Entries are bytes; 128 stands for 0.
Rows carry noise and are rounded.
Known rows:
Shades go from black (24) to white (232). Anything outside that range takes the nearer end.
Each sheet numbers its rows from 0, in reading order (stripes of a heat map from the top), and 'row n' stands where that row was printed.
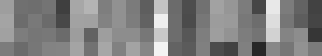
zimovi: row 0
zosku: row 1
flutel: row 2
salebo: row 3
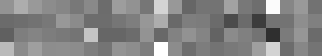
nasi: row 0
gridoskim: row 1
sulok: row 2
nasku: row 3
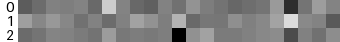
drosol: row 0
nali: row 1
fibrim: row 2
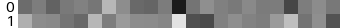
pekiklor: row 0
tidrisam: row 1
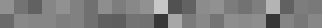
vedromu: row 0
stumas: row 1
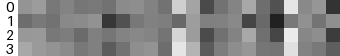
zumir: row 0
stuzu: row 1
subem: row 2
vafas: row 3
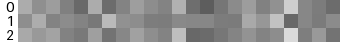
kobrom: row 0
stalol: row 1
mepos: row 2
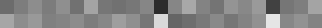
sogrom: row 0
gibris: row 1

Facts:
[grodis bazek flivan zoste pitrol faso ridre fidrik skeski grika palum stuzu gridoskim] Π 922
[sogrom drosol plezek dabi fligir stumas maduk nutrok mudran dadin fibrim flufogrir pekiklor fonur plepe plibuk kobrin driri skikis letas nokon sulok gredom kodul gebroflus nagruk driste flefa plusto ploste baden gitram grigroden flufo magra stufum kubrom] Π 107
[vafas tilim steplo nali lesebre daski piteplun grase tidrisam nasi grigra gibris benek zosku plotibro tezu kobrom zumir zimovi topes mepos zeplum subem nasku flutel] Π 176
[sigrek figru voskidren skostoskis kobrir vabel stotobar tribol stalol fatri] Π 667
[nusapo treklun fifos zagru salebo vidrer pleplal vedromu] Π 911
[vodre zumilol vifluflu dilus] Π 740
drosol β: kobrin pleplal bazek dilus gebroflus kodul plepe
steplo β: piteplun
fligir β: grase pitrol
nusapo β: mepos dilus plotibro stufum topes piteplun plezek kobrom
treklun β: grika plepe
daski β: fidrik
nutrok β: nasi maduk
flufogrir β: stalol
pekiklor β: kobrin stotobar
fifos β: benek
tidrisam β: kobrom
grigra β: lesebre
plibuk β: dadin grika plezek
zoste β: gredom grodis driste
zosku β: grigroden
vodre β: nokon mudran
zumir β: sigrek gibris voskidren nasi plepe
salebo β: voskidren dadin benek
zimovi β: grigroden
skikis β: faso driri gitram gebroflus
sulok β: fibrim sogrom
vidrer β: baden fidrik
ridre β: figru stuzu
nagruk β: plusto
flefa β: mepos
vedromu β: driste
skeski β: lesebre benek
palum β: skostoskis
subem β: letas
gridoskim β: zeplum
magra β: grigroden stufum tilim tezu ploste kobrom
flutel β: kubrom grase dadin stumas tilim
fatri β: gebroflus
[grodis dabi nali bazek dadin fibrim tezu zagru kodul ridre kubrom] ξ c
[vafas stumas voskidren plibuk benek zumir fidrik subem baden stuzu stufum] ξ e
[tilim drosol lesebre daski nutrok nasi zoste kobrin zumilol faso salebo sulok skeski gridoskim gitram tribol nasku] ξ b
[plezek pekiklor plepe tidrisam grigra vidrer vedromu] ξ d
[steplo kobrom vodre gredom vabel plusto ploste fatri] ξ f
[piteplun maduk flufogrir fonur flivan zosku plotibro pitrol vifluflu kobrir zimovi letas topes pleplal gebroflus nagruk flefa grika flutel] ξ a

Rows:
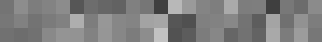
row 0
baden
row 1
nusapo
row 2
treklun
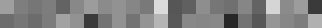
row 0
grigra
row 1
dilus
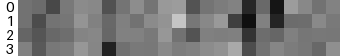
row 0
vodre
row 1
skeski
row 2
ridre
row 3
pitrol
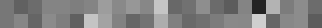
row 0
fifos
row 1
fatri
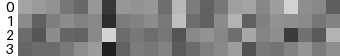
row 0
piteplun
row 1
pleplal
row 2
grigroden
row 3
grika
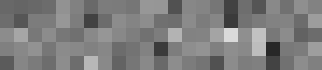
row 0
palum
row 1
bazek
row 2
kobrir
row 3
plezek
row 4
nutrok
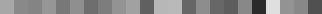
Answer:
benek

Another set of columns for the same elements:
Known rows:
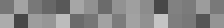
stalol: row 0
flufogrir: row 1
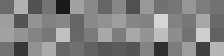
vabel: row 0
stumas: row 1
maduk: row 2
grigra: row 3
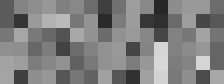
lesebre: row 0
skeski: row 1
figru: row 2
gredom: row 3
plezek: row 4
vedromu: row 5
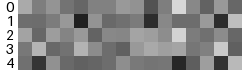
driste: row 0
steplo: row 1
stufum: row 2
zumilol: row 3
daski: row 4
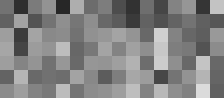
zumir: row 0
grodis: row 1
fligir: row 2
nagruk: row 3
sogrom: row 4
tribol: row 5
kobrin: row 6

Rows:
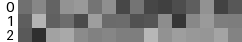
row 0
stuzu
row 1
nasi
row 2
salebo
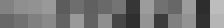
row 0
tidrisam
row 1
flutel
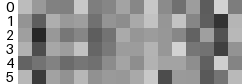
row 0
gebroflus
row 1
nusapo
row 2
vidrer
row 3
flefa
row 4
zagru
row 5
skikis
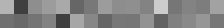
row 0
pekiklor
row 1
voskidren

